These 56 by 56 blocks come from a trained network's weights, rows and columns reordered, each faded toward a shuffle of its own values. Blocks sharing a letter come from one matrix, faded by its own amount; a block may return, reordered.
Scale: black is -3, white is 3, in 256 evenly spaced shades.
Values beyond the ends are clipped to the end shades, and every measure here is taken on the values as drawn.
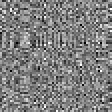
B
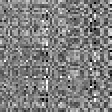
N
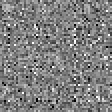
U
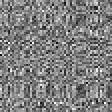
B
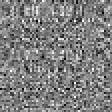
B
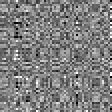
N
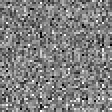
U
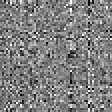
B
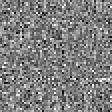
U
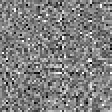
U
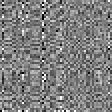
N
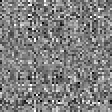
B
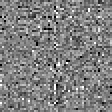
U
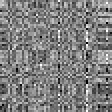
N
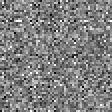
U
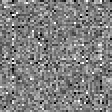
U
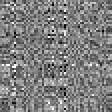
N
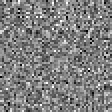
U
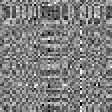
N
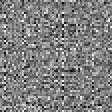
B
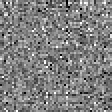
U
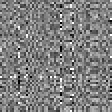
N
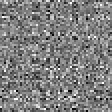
B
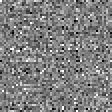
U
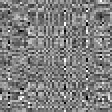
N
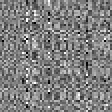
N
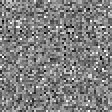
U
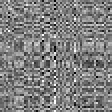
N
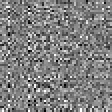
B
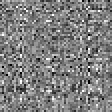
B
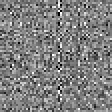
B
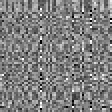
N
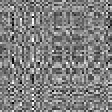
N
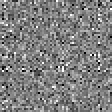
U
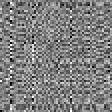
N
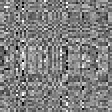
N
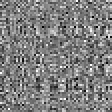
B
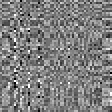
N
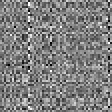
N
